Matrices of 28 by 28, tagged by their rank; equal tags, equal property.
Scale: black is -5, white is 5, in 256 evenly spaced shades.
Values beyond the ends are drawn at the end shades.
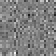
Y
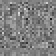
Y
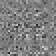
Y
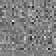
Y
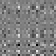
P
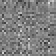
Y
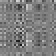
P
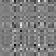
P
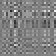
P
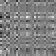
P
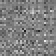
Y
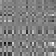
P
